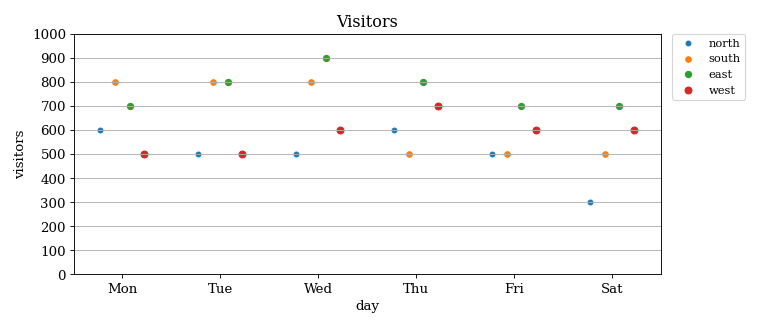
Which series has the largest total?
east
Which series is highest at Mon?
south
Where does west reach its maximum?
Thu
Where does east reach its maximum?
Wed
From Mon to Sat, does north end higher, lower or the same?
lower
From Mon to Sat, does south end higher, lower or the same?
lower
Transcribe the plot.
Title: Visitors
x-axis: day, ticks Mon Tue Wed Thu Fri Sat
y-axis: visitors, ticks 0 100 200 300 400 500 600 700 800 900 1000
Legend: north, south, east, west
Values:
north: 600 500 500 600 500 300
south: 800 800 800 500 500 500
east: 700 800 900 800 700 700
west: 500 500 600 700 600 600
